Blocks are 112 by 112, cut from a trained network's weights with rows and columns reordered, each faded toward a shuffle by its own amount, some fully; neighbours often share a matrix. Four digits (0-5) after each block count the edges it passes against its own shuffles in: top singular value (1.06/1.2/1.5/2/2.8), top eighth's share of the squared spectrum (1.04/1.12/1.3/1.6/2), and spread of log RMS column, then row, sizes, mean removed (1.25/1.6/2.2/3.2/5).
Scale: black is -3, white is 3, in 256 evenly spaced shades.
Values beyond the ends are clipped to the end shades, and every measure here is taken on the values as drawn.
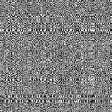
5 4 3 4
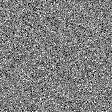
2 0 0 0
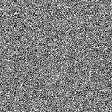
4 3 1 2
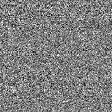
3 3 1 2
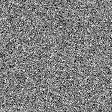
0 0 0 0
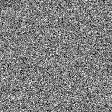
2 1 0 0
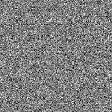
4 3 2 2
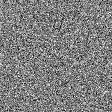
0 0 0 0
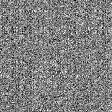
3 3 0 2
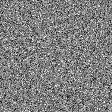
0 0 0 0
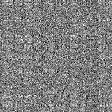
3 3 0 2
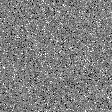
0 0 0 0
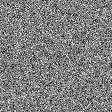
2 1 0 0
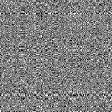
5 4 2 3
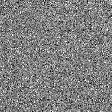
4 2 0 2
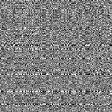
5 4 1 4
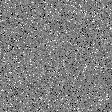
0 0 0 0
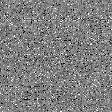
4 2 0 2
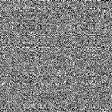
4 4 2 3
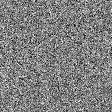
1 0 0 0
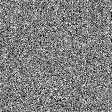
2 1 0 0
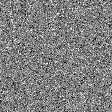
1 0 0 0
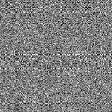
5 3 1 3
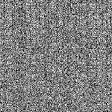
4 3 1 2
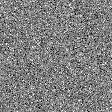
1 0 0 0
